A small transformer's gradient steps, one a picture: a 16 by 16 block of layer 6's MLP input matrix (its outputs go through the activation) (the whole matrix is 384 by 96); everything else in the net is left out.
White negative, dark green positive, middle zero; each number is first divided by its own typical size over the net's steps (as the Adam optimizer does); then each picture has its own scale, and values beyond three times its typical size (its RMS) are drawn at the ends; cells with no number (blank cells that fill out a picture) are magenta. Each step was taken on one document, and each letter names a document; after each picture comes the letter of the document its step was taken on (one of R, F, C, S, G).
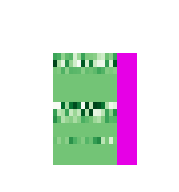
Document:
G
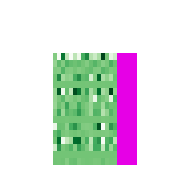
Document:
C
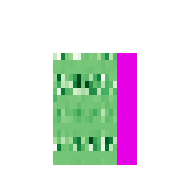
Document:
C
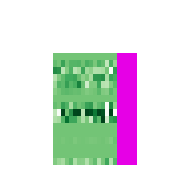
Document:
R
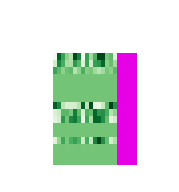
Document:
G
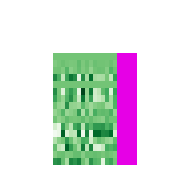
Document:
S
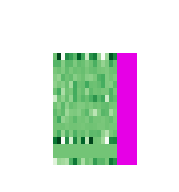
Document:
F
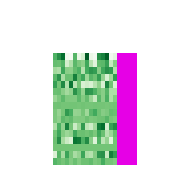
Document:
F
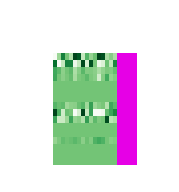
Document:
G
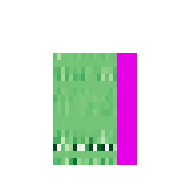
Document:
F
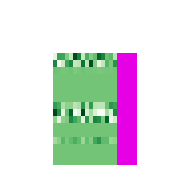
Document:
G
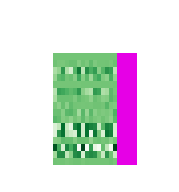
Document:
S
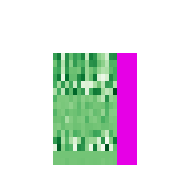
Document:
F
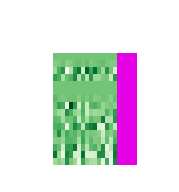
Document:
S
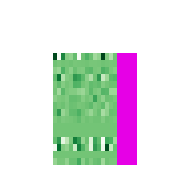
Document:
C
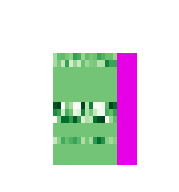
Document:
G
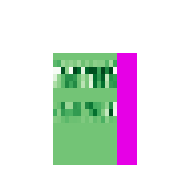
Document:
R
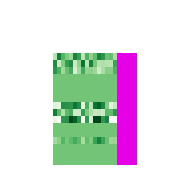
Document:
G
